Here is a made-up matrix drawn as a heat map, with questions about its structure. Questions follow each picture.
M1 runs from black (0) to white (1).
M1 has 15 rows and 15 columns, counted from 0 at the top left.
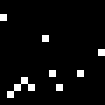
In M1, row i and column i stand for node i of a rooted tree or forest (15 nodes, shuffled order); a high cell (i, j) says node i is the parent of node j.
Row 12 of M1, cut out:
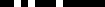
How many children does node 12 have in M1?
3
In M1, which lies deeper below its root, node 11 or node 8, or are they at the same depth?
the same depth
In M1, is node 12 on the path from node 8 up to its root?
yes
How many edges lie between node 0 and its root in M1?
2
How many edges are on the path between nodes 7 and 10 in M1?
1
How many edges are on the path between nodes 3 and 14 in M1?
4
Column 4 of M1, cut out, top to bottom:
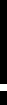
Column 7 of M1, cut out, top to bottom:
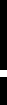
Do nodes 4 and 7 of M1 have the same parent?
no
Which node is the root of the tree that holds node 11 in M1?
10
